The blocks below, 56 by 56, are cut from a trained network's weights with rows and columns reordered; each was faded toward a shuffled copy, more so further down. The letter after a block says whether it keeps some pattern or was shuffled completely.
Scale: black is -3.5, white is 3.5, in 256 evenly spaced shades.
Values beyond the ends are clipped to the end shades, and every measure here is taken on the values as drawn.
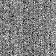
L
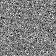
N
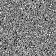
N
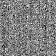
L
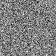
N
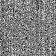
L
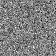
N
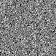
N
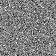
N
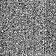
L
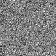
L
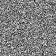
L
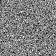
N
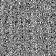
L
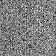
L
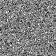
N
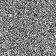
N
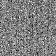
L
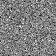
N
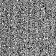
L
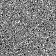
N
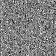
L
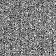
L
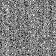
L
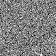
N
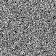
N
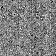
L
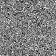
N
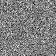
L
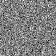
L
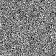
N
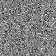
L
